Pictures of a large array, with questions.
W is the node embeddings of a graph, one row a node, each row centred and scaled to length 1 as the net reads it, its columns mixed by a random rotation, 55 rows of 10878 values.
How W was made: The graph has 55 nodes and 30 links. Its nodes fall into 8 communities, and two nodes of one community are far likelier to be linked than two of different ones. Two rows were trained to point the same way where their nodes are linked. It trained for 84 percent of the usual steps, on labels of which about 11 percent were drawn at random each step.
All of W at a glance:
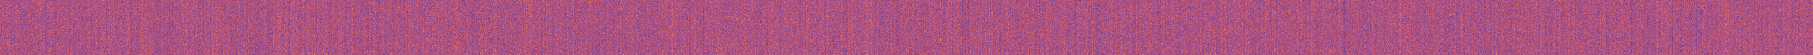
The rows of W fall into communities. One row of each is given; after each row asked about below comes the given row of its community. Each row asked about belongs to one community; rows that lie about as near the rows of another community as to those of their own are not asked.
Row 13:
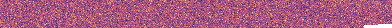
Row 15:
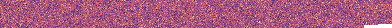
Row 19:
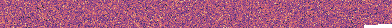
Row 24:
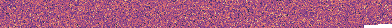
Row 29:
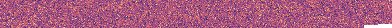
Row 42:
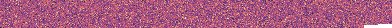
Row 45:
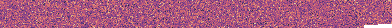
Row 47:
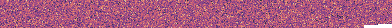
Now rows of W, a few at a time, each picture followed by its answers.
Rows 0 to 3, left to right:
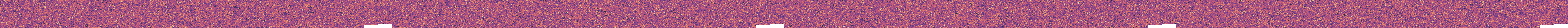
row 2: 29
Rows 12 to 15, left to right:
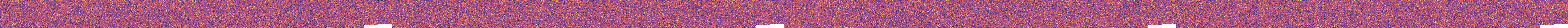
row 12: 15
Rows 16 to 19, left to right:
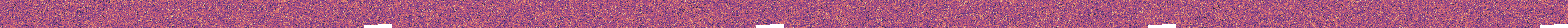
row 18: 19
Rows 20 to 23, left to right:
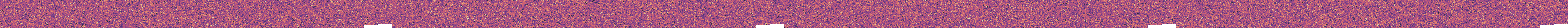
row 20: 24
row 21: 13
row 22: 42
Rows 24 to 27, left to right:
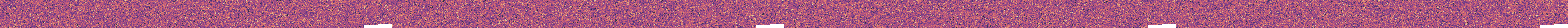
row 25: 15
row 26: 45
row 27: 15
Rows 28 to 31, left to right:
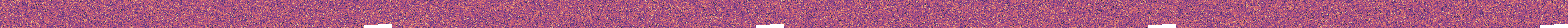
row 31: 24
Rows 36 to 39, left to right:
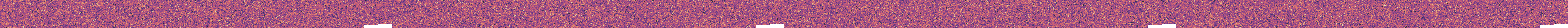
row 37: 47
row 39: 29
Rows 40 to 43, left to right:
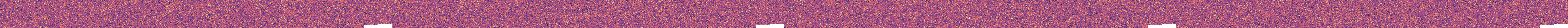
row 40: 29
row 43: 24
